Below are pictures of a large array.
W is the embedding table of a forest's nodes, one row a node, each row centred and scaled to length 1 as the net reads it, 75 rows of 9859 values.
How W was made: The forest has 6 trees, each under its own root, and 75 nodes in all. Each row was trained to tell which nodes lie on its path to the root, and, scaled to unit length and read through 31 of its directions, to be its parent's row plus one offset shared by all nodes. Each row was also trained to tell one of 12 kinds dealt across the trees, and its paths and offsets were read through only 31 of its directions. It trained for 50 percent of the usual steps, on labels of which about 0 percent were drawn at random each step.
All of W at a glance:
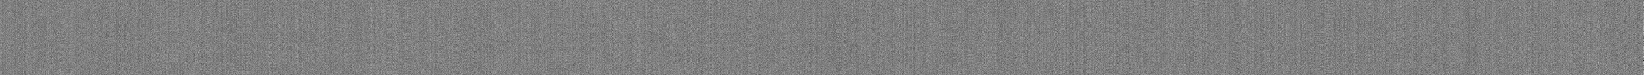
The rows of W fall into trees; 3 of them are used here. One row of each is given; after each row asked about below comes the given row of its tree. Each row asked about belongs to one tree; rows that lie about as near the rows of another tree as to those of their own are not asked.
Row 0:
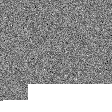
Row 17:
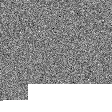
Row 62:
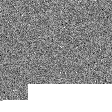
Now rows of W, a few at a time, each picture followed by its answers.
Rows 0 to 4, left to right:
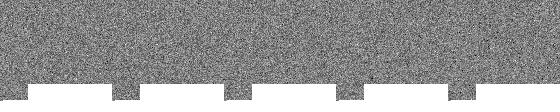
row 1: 62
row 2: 62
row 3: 0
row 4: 0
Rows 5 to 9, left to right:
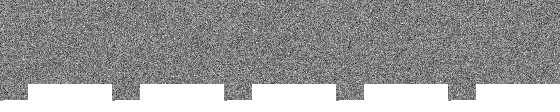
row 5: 62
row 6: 62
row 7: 17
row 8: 17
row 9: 62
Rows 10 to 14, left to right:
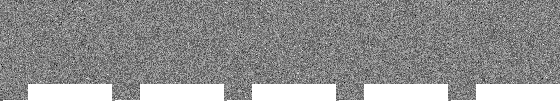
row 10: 0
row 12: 62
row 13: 17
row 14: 0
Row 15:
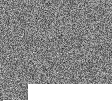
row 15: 17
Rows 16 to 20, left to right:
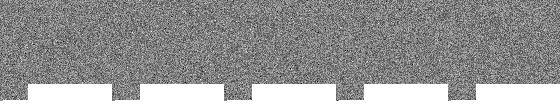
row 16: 62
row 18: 0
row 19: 62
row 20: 0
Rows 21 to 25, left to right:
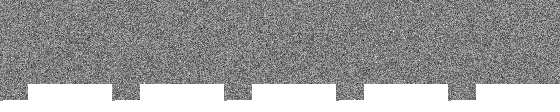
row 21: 62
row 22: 62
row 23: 62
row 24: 17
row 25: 17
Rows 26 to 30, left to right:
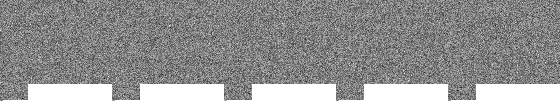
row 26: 17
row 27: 17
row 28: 62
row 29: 62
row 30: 0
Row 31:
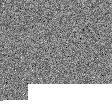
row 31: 62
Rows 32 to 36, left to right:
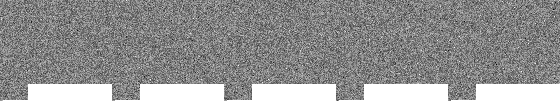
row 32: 62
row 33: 17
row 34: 17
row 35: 17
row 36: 62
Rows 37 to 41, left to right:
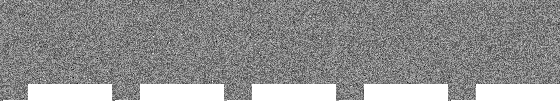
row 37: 17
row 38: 17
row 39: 62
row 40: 17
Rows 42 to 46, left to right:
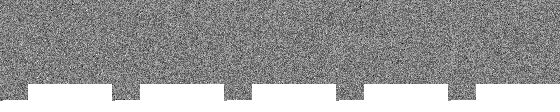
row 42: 17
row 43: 0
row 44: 62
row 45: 62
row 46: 62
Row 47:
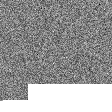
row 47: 17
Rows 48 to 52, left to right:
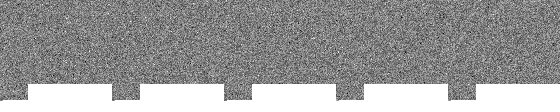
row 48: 17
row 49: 17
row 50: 0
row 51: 62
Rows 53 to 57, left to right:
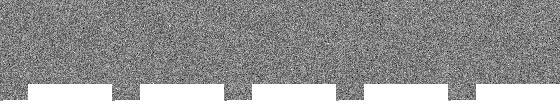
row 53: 62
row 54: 0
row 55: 0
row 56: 62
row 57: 17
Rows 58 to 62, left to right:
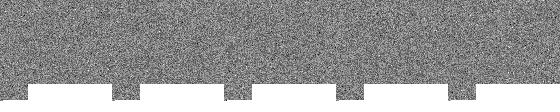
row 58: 0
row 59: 62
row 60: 0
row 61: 0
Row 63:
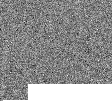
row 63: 62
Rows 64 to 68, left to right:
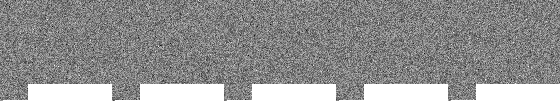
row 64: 17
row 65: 17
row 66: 62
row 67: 17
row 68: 17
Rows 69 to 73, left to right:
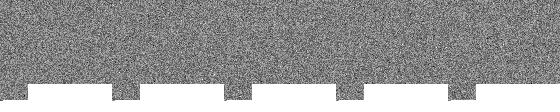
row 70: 17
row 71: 62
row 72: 62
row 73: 62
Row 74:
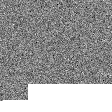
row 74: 17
